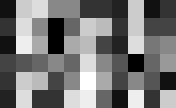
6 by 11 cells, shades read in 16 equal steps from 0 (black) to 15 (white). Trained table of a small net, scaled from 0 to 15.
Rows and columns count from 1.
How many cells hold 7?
1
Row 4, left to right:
4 5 6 8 6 13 8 5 0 6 9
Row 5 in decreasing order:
15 12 11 10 8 8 5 4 4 3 1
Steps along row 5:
up down down up up down down up down down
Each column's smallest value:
1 5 3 0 6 3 3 1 0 1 1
